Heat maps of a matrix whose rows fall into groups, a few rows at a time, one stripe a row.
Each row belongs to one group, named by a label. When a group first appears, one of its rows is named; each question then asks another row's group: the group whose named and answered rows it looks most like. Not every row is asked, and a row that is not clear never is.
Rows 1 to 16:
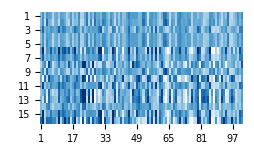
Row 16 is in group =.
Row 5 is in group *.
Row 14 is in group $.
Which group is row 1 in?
*
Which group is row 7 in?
=
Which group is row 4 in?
*
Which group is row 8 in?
$
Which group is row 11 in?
=
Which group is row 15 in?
=
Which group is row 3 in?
=
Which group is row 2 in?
*
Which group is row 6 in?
=
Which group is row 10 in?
$
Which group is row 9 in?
*
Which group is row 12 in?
$
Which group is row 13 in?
$
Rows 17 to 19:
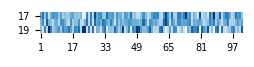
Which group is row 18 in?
*
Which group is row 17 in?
*
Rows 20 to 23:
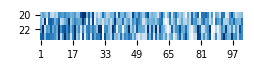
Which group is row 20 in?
$
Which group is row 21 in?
$
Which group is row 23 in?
=
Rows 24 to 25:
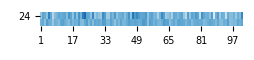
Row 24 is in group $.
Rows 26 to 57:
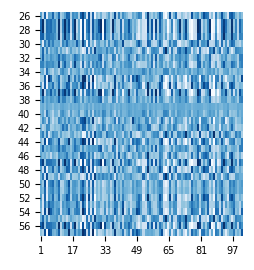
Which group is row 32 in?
=
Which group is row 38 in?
=
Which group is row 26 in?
$
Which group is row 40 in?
*
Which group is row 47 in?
=
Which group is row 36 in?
$
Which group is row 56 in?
=
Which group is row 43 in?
*
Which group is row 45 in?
=
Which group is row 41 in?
$
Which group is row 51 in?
$
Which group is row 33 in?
=
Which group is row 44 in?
$
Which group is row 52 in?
$
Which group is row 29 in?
=
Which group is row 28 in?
=
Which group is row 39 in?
*
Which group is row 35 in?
$
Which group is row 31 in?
*
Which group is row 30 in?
$
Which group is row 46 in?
$
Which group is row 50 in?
$
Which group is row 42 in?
$
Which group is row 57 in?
$
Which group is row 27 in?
=
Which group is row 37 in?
=
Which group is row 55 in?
*
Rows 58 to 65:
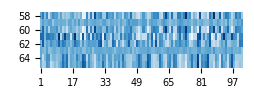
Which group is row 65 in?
$
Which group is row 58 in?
*
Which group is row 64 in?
$
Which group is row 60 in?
*
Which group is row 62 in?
=
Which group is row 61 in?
=
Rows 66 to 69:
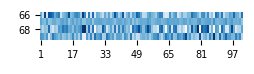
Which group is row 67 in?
*
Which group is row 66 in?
$
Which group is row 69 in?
*
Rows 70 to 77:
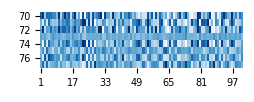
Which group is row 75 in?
*
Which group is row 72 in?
=
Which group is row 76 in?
$
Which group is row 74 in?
$
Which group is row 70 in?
=
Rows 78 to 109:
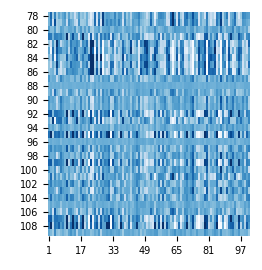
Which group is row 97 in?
=
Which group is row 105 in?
*
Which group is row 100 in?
*
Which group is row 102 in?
=
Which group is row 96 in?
*
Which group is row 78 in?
*
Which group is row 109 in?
*
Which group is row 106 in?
*
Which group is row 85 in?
$
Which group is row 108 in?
=
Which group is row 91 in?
*
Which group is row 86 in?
$
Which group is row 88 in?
*
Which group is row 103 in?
*
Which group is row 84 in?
$
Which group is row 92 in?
=
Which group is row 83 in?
$
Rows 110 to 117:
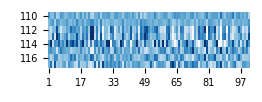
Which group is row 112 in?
$
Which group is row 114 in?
=
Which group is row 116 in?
$
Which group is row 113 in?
$
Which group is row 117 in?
*
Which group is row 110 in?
*
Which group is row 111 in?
$
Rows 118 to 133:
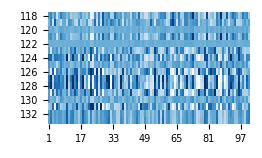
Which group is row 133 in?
=
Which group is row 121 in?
*
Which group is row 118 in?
*
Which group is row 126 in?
$
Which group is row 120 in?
*
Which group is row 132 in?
=
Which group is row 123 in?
$
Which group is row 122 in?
*
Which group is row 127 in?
=
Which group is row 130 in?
*
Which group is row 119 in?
*
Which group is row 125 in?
*
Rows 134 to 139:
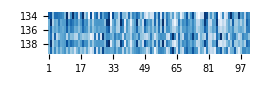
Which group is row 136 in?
=
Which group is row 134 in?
=
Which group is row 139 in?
*
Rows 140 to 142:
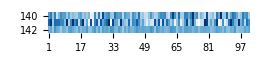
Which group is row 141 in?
=
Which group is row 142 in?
*
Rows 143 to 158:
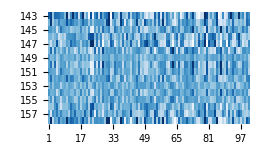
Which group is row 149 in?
*
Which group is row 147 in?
$
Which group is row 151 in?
*
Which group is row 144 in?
=
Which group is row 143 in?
=
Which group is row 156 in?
$
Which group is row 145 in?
*
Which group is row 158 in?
=
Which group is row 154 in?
*
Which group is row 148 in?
*
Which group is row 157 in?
$
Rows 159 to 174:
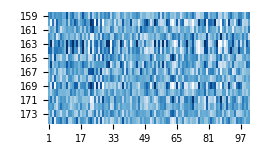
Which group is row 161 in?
$
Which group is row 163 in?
=
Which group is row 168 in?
*
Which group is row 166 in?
=
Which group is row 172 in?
*
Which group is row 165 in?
*
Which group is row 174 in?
$
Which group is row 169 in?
$
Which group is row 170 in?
$
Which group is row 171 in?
*
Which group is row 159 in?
=
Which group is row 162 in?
*
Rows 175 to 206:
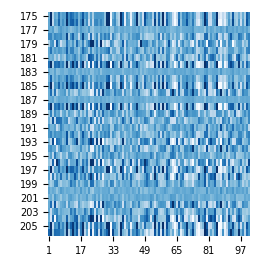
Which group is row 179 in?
$
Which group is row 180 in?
=
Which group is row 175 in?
=
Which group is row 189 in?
*
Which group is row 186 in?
*
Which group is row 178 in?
=
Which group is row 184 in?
=
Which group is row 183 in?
*
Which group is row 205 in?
=
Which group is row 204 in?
$
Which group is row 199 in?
$
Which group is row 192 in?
=
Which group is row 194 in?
*
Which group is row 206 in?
=
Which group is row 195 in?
*
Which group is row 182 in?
=
